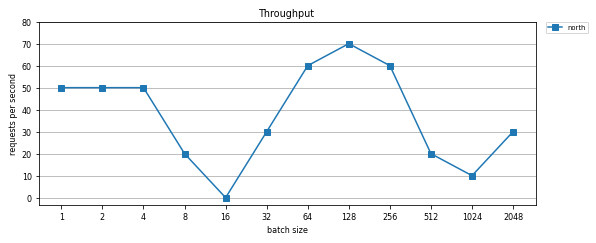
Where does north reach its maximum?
128
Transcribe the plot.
Title: Throughput
x-axis: batch size, ticks 1 2 4 8 16 32 64 128 256 512 1024 2048
y-axis: requests per second, ticks 0 10 20 30 40 50 60 70 80
Legend: north
Values:
north: 50 50 50 20 0 30 60 70 60 20 10 30
